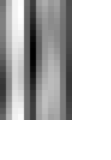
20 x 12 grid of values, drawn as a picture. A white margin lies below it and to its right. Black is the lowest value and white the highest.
Ninth with the highest average: top left. Grain: streaks running down. Stripes: upright, repeating 2 times. Calmest part: top right. Ninth with the lowest average: centre.
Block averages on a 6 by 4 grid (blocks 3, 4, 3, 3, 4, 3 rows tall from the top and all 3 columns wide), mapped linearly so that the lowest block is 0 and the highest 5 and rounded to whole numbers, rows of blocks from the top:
5231 | 5120 | 4020 | 3031 | 2141 | 4241
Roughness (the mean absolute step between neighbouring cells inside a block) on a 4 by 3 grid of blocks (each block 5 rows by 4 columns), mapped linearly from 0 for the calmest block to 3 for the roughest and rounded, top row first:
120 / 130 / 231 / 221
